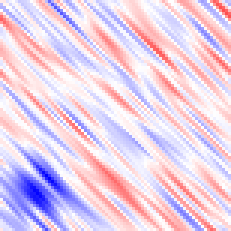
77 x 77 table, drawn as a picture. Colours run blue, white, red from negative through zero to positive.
No row or column stands out. The halves do not mirror each other. No lone cell stands out from its neighbours. The ninth with the lowest average is the bottom left. Streaks slant down to the right. One dip sinks in the bottom left.
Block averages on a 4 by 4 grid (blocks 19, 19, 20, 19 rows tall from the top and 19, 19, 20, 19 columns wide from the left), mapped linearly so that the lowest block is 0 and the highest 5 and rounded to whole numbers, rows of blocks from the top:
4 4 4 4
4 4 4 5
3 4 3 4
0 3 5 5
